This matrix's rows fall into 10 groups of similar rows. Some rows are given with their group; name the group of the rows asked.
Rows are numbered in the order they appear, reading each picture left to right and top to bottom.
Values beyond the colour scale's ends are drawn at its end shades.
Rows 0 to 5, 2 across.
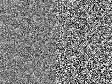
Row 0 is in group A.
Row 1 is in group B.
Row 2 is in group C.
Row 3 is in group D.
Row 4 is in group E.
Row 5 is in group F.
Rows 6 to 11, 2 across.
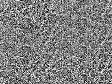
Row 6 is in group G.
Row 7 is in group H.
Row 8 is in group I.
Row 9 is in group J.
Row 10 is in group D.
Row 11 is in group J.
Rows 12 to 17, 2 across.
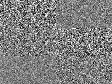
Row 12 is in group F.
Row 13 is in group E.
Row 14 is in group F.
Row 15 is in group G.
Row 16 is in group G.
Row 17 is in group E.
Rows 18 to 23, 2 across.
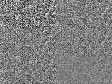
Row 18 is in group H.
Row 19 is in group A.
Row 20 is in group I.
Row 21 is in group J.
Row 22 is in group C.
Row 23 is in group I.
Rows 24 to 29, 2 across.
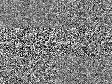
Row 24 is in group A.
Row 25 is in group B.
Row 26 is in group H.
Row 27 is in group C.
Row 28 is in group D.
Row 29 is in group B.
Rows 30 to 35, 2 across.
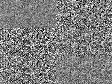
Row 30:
C
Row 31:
C
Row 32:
B
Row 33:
H
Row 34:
B
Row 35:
H
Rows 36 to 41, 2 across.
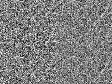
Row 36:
D
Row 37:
J
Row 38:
H
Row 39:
G
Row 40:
D
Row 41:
J
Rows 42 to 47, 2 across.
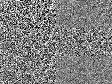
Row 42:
G
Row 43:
I
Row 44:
J
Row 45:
F
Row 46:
I
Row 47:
B
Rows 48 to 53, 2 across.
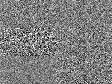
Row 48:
G
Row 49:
F
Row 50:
G
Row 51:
B
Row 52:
C
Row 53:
C
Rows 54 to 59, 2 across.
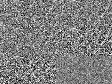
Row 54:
A
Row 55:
J
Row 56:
I
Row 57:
J
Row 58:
D
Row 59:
B
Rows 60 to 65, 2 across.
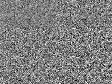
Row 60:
C
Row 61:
C
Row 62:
J
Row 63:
G
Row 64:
D
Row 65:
D
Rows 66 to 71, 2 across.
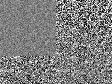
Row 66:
F
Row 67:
J
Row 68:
F
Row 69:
I
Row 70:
C
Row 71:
C
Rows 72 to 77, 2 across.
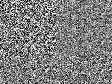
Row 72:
E
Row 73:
H
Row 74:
D
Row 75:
F
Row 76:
F
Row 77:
I
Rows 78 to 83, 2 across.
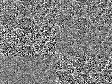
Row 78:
I
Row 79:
I
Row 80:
I
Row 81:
A
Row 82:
I
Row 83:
A
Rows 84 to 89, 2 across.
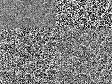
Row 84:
I
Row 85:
J
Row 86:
C
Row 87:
E
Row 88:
H
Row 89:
I
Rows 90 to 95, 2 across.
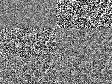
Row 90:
E
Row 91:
I
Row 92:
H
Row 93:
D
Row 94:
J
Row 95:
H
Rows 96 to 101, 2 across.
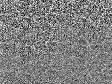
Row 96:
A
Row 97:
E
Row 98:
H
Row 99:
B
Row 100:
C
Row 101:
D
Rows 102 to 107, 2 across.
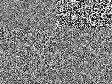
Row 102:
D
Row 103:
H
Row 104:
E
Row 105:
E
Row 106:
G
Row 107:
E
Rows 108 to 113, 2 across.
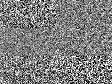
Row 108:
G
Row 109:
F
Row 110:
I
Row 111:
D
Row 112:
H
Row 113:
G
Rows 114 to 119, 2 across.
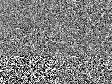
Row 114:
G
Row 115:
F
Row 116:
G
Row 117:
A
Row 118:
D
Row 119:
G
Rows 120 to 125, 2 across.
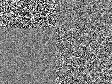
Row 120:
B
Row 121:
F
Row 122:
J
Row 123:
E
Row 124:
I
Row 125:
D
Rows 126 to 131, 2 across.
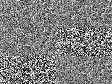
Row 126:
G
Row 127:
H
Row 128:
I
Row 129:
C
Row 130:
B
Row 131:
G
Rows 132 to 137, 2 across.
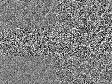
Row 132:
J
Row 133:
J
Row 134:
G
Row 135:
I
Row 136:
I
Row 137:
E
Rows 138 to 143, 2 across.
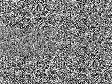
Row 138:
B
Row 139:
C
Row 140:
G
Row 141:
C
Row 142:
H
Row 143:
B
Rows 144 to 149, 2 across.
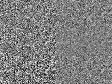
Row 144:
E
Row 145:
D
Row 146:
I
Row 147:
C
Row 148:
H
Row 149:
F
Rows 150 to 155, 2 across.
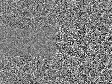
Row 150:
B
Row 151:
F
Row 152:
D
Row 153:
A
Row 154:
G
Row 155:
J
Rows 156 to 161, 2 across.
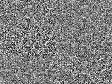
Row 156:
E
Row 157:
E
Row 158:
J
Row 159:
H
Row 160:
A
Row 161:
I
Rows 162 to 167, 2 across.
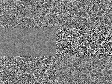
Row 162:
I
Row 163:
B
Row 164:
H
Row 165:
J
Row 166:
I
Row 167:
H
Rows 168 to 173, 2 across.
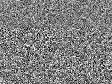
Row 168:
G
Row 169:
E
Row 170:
E
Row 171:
D
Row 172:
A
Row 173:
G
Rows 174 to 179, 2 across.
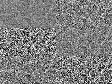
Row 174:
A
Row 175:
E
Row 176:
D
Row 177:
J
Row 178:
C
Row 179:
J
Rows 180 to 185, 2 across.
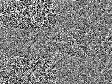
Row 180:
G
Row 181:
G
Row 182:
D
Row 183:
A
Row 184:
D
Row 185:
J
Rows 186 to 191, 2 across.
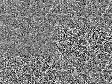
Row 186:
A
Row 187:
A
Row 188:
C
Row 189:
B
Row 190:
J
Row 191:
A
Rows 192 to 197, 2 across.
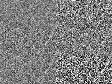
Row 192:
D
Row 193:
G
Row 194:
J
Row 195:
E
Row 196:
J
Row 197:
J
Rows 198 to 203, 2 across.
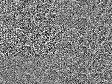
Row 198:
H
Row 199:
I
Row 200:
I
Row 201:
J
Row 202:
E
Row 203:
B
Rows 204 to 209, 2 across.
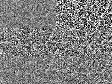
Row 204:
B
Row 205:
J
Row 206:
A
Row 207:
D
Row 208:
H
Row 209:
B
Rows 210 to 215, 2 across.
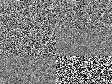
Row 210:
G
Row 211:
F
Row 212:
J
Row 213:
I
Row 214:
D
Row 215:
F
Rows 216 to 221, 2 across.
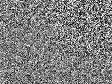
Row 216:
D
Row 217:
B
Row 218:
E
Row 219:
G
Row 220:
C
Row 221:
H
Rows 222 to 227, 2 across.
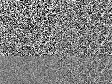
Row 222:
G
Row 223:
F
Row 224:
I
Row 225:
J
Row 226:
G
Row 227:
J
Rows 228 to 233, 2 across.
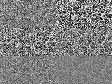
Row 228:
I
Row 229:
H
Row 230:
H
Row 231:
J
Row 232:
B
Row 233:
H
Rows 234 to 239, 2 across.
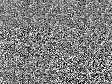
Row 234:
A
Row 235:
A
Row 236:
C
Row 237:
J
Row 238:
H
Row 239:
B
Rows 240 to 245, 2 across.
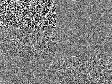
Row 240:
J
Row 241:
F
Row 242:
G
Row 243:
B
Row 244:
A
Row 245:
G
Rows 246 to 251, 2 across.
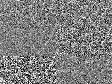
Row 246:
G
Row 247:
E
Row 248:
J
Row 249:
H
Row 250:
A
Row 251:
C
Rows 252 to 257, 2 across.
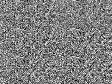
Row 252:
H
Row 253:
G
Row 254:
J
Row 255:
D
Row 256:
D
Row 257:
D
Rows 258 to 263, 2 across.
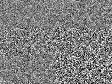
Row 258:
E
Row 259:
D
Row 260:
D
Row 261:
E
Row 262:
A
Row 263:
F
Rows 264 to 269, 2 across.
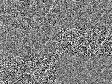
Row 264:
A
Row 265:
F
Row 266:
J
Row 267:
J
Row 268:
I
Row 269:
F
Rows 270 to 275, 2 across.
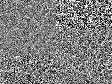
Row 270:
E
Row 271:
A
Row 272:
D
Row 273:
J
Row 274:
C
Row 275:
G
